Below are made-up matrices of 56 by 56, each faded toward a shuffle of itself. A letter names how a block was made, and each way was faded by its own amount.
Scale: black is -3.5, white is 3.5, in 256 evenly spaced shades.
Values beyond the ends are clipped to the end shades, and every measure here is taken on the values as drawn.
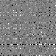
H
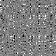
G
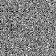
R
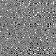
G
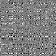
H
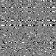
H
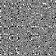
G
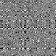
H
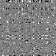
G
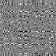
H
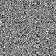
R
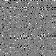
G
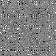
G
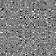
G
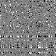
G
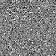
R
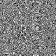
R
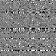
H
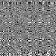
H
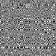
H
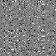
G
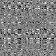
H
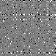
G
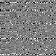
H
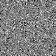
R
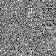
R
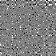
G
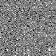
R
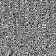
R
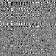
H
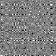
H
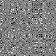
G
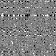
H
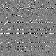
H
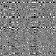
H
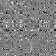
G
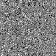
R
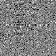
R
